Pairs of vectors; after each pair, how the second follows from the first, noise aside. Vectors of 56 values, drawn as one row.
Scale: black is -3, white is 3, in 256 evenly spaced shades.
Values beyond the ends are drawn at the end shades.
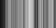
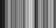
copied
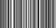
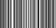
copied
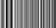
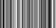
shuffled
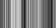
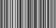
shuffled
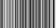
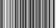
copied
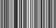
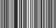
copied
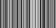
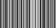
copied
